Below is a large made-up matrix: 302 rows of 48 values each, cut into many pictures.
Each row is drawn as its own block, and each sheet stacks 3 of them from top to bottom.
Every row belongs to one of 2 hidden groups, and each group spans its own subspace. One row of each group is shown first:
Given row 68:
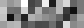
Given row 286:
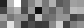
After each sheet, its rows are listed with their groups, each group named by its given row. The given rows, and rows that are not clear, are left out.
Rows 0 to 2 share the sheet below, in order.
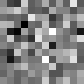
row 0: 68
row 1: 286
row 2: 68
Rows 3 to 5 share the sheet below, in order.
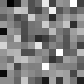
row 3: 68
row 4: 286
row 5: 286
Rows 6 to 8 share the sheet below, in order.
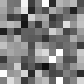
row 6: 68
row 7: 286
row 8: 286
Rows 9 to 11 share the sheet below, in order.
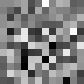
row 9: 68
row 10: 68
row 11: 68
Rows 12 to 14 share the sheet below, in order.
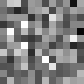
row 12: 68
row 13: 286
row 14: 68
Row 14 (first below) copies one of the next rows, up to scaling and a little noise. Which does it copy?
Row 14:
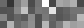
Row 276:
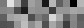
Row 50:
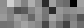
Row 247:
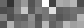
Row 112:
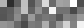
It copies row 247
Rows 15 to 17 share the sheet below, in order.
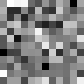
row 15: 68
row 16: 286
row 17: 286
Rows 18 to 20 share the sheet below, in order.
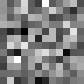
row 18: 68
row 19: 68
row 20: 286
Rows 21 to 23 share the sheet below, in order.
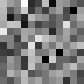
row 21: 68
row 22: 286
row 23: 68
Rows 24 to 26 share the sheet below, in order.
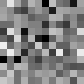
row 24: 68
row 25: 286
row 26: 286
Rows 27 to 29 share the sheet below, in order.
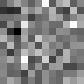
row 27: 68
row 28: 286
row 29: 68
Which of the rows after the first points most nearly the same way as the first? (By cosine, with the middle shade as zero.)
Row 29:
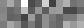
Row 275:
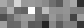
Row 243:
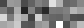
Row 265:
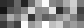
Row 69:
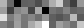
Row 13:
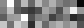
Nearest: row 69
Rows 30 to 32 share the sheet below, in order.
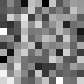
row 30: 68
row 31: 286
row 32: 286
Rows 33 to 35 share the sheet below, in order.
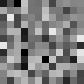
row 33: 286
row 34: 286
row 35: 68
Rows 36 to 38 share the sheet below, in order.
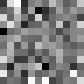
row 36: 286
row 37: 286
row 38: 286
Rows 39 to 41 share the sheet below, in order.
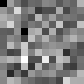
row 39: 286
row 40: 68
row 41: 68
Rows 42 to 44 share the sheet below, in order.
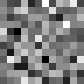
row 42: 68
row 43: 286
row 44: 68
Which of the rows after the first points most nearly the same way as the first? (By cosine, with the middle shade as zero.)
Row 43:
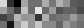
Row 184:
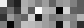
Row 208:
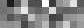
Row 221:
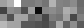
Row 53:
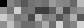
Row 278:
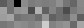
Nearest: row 184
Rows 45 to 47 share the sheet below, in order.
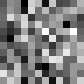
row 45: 68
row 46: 68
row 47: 286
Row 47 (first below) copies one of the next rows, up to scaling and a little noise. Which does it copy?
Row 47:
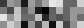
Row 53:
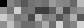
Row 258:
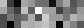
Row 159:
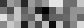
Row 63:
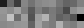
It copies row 159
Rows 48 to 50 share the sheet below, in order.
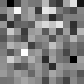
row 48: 68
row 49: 68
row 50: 68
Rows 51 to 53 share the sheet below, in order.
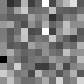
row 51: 68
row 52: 68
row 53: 286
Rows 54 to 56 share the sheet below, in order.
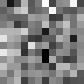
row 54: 68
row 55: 68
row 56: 68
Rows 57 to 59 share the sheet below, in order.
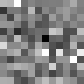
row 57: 286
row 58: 286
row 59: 68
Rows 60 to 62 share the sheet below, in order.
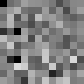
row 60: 286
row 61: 286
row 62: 68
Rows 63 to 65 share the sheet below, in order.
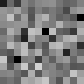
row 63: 286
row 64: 68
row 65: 286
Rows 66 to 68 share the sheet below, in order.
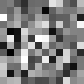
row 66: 286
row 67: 286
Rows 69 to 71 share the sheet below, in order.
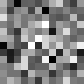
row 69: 286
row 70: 286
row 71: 68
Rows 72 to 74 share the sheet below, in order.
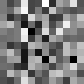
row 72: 68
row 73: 68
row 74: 68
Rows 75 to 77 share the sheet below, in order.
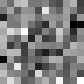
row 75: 286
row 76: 68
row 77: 286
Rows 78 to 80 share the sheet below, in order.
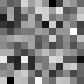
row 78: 286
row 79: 68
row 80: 286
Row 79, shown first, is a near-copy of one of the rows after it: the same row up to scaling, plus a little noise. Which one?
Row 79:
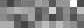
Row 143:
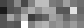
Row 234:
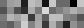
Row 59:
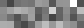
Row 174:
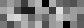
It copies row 59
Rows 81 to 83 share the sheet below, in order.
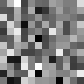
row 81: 286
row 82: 286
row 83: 286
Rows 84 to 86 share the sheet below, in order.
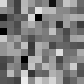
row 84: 286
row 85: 286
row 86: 68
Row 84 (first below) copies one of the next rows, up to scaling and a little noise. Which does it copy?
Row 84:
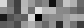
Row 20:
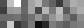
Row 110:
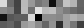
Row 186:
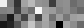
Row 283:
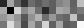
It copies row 110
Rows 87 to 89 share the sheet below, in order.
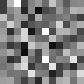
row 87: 286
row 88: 68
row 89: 68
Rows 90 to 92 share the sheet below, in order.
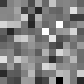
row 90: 286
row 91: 68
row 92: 286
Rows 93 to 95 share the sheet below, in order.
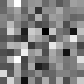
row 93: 286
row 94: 68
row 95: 286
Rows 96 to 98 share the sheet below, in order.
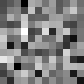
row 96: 68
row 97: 68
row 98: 286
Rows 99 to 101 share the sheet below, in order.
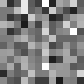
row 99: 68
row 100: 68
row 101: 286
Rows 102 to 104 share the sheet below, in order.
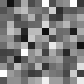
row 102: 68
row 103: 68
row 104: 286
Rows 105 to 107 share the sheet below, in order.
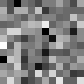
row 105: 286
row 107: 286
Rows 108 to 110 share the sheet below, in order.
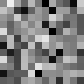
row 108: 68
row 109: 286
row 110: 286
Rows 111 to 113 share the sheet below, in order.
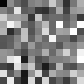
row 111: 286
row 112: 68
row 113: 286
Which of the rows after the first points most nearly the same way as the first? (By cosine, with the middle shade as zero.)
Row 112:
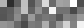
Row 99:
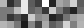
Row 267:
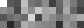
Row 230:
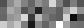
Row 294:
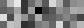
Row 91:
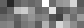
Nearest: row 99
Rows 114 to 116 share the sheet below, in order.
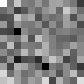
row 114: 286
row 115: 286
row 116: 286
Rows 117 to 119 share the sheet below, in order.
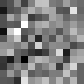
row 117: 68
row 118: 286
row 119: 68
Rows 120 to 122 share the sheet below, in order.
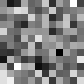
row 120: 68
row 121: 286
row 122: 286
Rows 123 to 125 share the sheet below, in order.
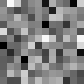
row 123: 68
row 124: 286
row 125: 68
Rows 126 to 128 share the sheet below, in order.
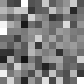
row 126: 68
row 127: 286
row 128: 286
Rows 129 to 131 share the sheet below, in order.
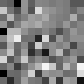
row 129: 286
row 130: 286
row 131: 286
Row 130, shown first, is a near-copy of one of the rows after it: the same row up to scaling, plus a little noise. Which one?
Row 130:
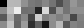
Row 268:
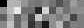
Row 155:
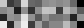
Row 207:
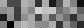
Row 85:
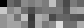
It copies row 268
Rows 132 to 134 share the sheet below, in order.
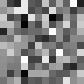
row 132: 68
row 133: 286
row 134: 68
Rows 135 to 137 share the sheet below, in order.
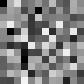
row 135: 286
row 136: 68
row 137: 68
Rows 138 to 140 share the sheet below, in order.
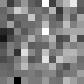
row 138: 68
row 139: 68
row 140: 68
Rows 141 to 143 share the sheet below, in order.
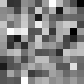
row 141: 286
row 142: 68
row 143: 68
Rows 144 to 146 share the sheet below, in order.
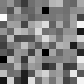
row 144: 286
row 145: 286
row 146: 286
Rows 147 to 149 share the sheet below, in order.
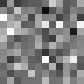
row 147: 286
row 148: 68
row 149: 68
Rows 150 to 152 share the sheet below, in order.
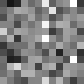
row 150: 68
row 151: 286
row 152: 68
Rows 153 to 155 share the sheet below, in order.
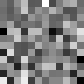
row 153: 68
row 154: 286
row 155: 286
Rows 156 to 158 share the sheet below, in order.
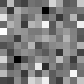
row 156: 286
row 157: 286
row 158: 286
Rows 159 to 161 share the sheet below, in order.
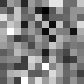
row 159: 286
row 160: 68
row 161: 68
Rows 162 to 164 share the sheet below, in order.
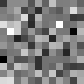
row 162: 286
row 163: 68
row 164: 286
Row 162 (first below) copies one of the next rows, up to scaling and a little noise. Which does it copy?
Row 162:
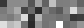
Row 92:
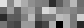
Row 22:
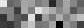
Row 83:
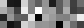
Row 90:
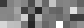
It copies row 90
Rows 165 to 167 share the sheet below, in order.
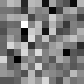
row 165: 68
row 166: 68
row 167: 286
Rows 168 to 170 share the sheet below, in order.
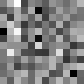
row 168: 286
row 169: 286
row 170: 286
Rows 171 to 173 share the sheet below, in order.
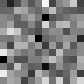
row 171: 68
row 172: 286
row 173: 286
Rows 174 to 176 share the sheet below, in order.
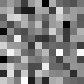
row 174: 68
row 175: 286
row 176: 286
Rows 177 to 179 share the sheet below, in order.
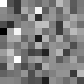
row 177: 286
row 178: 286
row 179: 286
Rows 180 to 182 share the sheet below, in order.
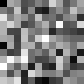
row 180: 286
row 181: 286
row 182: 68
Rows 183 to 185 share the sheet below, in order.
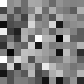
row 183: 286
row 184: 286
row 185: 286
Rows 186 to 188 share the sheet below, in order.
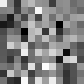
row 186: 286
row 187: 68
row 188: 68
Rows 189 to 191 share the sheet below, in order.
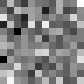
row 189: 286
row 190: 286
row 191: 286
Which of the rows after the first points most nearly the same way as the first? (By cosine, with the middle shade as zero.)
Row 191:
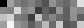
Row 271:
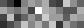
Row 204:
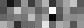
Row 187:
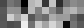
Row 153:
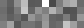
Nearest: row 187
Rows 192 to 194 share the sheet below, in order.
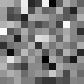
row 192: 68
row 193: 286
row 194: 68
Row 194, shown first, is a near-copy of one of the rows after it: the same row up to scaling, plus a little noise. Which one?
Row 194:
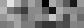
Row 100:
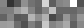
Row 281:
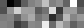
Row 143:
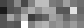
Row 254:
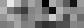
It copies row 254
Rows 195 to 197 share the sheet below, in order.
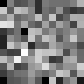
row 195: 286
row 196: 68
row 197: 286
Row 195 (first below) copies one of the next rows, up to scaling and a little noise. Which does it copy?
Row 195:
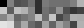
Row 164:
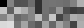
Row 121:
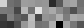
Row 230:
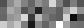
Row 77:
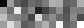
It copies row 164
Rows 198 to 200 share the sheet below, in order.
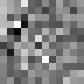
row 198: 68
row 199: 286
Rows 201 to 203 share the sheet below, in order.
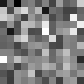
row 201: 286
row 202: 68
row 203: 286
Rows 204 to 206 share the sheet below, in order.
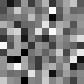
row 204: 68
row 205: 286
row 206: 68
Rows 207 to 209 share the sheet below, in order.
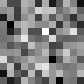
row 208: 68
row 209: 286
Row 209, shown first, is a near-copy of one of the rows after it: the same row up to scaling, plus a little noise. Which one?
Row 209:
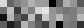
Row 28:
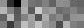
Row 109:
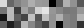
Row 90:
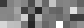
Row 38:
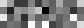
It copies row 109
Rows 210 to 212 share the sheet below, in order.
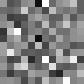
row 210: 68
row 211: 286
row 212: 68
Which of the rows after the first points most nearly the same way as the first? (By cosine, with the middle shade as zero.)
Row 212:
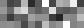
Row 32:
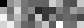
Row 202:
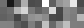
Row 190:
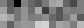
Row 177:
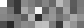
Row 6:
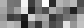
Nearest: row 202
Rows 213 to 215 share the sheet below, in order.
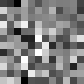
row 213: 286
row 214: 286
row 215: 68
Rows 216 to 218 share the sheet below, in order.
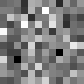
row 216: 68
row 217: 286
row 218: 286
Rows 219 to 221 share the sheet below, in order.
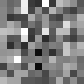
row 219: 68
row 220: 68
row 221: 286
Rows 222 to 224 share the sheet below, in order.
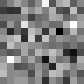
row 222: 68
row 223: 68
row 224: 68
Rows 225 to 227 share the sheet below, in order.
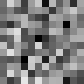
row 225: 68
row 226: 286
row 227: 68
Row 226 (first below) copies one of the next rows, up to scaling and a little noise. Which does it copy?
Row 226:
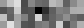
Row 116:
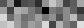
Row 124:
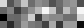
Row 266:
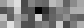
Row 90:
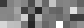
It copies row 266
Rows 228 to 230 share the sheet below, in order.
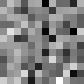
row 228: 68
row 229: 68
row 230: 286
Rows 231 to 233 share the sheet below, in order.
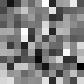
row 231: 68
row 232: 68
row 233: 286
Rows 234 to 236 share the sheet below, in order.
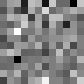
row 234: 68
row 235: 286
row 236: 286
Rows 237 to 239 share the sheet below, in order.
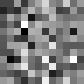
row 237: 68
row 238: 68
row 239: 68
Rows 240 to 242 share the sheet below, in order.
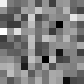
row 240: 286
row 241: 286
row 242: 68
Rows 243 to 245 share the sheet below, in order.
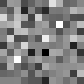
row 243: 286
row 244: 286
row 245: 286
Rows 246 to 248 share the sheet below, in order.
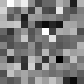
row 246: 68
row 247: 68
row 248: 68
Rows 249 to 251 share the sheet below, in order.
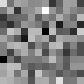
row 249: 286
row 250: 68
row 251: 286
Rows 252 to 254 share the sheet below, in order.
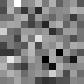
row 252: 286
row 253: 286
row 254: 68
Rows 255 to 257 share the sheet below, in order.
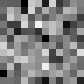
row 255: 68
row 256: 286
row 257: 286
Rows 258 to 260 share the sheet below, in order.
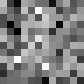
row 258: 286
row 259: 286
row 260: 286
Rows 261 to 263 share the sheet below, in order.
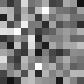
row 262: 286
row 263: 286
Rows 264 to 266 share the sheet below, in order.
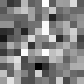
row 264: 68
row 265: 68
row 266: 286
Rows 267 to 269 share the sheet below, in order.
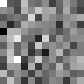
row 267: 286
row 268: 286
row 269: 286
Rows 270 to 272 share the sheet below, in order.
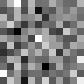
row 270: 286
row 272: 286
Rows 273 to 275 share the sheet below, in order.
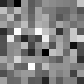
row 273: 286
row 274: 286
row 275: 286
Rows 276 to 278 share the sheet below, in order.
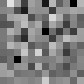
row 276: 68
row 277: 68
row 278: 286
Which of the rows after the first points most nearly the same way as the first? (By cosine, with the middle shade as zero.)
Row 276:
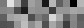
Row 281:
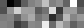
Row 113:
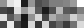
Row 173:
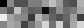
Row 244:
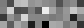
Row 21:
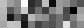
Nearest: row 244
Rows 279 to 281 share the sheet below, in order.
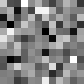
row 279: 286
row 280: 68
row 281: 68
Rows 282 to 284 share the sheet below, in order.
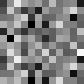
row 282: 286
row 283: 286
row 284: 286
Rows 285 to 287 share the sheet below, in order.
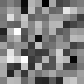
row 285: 68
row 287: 68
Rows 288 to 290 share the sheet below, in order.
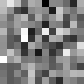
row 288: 68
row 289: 68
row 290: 286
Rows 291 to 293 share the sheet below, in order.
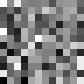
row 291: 286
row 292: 286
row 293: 286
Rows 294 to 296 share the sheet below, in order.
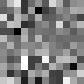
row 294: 286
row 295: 286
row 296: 68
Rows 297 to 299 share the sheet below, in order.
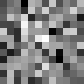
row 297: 68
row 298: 286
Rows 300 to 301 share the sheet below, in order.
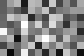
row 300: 68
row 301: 286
